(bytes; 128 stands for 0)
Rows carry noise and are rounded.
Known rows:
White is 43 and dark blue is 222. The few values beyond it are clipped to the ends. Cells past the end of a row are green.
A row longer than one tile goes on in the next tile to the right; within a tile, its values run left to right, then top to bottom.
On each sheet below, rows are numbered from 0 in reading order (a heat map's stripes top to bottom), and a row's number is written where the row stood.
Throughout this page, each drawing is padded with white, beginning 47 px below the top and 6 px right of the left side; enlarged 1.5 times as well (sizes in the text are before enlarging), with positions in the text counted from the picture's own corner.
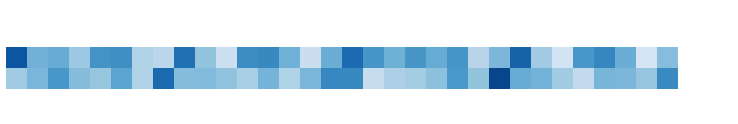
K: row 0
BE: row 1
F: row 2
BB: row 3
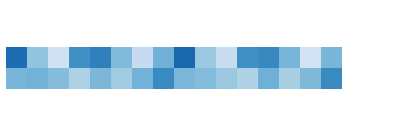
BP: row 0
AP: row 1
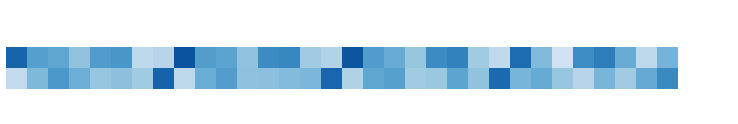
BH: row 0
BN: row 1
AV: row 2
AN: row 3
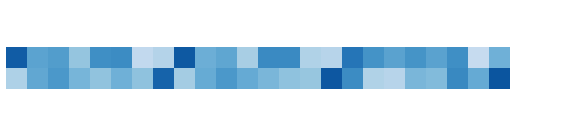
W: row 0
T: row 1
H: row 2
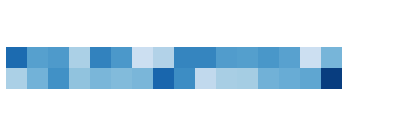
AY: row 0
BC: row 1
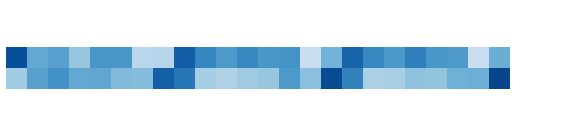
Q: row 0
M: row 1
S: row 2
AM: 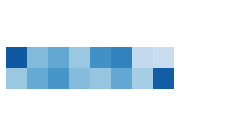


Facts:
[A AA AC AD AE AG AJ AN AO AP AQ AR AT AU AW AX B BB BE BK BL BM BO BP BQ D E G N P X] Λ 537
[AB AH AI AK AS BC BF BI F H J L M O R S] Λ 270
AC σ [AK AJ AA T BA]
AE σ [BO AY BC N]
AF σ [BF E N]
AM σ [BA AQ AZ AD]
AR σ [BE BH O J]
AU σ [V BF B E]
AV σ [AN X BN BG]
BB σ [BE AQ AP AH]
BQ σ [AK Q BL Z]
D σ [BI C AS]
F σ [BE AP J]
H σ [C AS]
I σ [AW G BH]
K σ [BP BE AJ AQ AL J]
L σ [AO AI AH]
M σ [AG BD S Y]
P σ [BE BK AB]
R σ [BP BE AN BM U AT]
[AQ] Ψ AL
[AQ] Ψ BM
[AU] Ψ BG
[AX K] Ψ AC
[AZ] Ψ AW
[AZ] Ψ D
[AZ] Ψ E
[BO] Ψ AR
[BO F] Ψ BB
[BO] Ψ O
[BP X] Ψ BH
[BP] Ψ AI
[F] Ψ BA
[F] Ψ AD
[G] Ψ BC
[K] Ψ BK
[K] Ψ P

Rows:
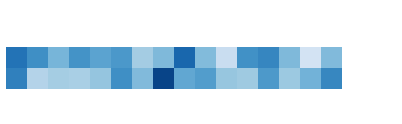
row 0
R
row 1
BL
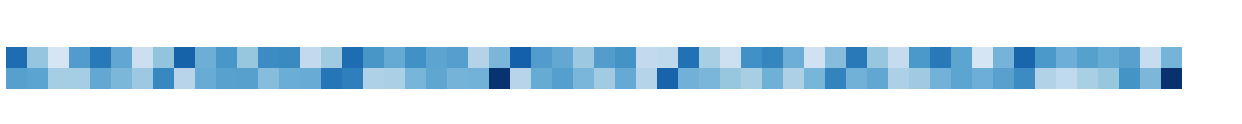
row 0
AC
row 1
C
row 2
AK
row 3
I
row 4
AQ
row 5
D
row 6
L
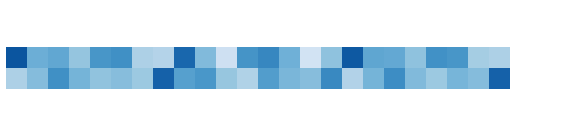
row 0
AL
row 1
BQ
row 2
U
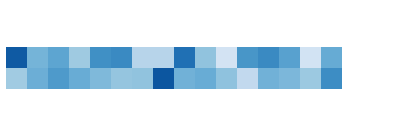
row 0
BA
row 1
P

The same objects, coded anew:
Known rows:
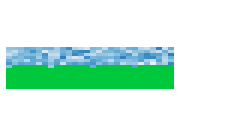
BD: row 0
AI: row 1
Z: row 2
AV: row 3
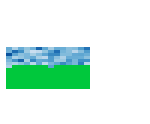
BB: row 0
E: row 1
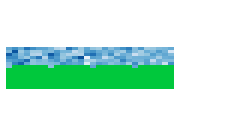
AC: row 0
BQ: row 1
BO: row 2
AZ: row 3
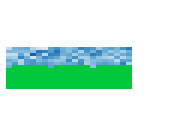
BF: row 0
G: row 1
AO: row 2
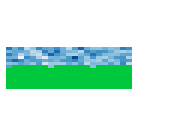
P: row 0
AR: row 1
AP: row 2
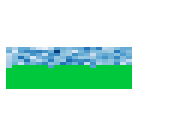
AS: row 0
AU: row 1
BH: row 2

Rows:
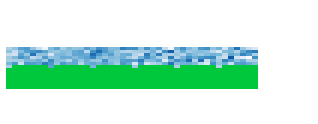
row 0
S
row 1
V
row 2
AQ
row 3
R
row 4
K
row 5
L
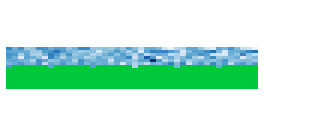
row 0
BK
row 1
AD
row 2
AY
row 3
H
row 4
BC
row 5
AB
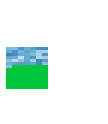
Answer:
AG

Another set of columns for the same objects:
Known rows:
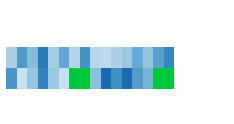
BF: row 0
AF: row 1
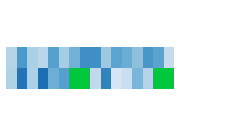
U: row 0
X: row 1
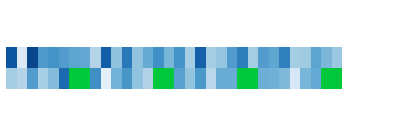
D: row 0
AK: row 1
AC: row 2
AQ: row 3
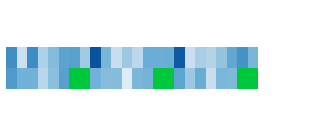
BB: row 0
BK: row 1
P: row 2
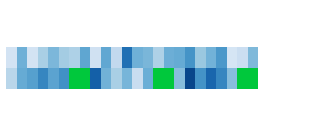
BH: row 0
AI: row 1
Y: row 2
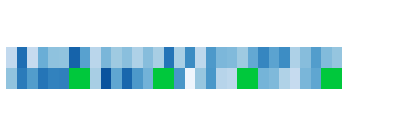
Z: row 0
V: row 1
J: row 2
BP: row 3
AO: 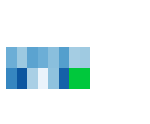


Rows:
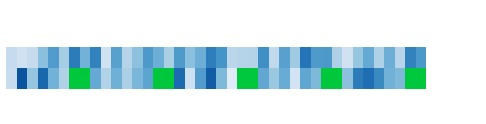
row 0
AV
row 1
AR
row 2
M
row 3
AE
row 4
AM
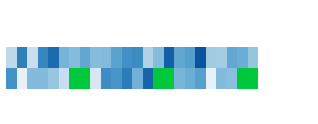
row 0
BC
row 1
C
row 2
AD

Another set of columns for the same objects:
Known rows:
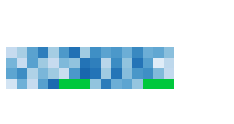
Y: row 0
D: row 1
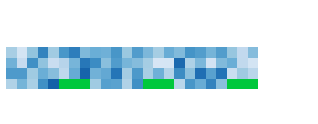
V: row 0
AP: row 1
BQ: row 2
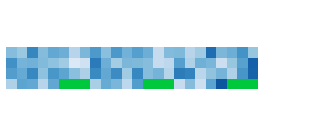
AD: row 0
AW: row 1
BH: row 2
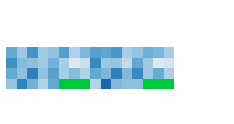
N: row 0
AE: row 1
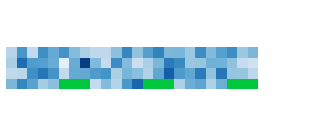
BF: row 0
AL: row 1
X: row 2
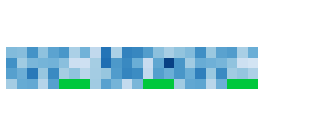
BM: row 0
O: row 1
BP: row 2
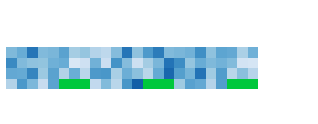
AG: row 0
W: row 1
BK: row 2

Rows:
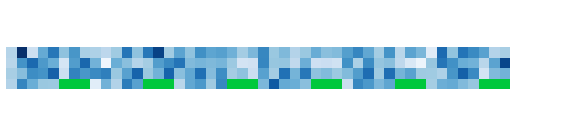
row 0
F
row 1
AV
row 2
AO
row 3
AU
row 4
BB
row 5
AK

